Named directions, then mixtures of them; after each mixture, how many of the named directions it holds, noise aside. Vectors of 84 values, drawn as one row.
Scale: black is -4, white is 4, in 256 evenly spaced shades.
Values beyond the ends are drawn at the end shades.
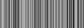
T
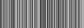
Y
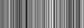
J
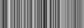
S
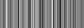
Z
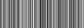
three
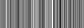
two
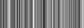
three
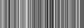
two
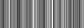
three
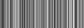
one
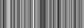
three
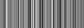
one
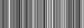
two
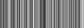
three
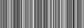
three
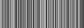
one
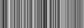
one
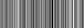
three
